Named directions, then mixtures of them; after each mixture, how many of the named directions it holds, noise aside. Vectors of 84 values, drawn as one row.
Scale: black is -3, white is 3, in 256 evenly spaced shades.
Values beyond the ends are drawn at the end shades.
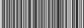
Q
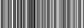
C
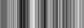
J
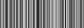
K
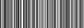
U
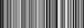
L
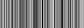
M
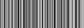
three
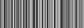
two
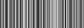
one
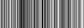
three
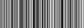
two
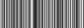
two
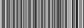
one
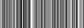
three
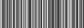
two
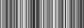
two
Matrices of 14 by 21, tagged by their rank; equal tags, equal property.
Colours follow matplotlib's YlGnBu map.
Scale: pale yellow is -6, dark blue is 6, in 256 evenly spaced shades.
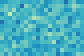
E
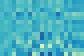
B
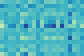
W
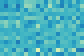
W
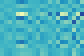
B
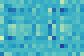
W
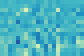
W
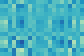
B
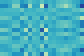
B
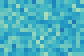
E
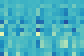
W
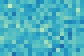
E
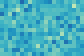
E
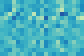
W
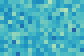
E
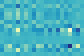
B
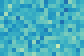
E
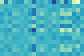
B
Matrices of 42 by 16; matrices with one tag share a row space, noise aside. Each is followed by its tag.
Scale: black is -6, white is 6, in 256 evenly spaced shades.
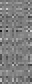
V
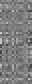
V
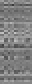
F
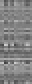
F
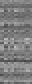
F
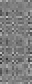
V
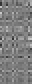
V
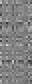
V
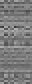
F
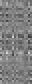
V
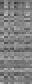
F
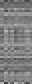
F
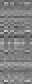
F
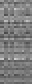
F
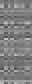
F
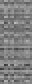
F
